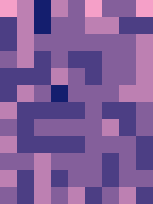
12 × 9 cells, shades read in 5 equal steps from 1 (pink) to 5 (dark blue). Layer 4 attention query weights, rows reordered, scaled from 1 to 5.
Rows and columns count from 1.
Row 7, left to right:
2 4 4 4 4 3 4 4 3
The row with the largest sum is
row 7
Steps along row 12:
up down up down up down down up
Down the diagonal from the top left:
1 2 3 3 3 3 4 4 4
